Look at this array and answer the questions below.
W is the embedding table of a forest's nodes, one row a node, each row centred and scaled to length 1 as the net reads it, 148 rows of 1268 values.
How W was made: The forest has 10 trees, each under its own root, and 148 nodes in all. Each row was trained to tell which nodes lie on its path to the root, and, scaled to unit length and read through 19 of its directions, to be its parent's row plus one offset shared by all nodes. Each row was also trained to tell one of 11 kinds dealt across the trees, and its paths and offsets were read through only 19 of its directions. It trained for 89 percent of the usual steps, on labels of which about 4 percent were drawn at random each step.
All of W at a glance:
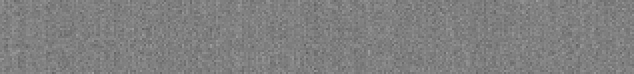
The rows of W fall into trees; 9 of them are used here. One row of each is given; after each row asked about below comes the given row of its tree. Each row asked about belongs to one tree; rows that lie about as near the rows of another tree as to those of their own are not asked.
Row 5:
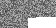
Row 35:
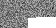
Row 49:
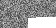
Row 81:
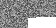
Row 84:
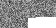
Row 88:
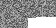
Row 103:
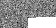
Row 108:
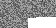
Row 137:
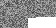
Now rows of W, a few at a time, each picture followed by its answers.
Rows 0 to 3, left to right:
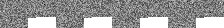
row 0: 81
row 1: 49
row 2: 81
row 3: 5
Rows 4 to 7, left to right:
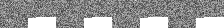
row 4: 81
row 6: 84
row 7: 81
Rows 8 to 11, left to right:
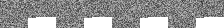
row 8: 5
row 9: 84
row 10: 137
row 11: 137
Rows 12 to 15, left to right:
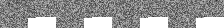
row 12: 88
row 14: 108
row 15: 35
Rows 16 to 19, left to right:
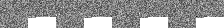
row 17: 84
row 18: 103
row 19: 5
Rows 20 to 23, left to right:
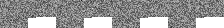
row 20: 81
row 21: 84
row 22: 81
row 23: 108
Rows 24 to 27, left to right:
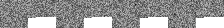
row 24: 49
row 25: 5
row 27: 5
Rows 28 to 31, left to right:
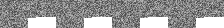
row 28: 88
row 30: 35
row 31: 49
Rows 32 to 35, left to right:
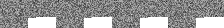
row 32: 103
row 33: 5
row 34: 103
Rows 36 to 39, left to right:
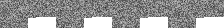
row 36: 137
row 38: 81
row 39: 49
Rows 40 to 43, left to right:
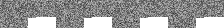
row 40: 35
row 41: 5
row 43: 137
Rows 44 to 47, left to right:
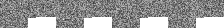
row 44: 5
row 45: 137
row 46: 81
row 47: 84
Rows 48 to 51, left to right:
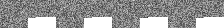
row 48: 84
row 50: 108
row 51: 49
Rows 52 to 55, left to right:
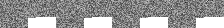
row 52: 84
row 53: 137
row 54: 35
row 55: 35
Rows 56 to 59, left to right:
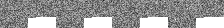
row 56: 84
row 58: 35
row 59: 137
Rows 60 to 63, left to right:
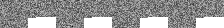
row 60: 81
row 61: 5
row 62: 84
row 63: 35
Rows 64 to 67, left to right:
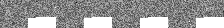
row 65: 35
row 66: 103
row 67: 35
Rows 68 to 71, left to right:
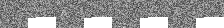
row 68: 88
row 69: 84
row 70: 5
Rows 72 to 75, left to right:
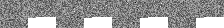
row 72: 84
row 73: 137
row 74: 81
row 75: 103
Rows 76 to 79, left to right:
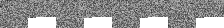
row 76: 81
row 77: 137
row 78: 88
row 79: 108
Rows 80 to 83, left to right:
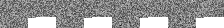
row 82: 35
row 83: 5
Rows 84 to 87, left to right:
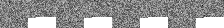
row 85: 84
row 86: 108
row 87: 137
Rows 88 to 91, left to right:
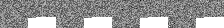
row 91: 81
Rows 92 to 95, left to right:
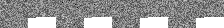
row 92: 88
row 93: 103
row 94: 81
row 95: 81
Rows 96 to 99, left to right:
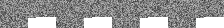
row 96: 137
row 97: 81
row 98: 49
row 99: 108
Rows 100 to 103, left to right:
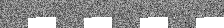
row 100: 81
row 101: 35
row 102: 5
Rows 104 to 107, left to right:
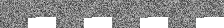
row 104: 5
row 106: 84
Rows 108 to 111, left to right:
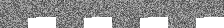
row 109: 35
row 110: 103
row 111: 84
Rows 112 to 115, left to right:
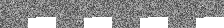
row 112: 137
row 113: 35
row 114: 49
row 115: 35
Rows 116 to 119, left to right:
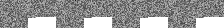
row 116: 49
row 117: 5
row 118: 84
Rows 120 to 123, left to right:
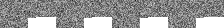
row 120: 81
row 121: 84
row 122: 5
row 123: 84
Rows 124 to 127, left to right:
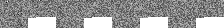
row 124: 103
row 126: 49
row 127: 108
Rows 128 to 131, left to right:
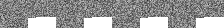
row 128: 103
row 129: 5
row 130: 137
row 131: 108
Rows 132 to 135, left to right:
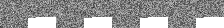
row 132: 137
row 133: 81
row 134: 5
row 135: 84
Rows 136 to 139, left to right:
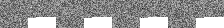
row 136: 35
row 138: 35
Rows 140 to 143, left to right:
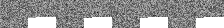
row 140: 35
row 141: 81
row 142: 137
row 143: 49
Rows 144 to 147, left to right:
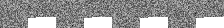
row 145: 84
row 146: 88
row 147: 49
